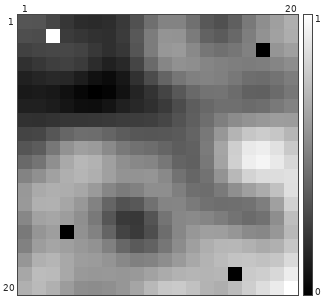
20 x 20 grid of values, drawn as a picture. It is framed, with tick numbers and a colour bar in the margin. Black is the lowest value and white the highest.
Odd rows or columns: none. Mirror symmetry: none. Ninth with the lowest average: top left. Slope: up to the bottom right. Average level on the scale: 50%. Lone odd cells: 4, 1 higher and 3 lower than their neighbours.
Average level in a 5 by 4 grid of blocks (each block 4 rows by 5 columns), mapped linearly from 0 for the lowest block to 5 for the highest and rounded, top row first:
1133
0022
3325
3233
4344
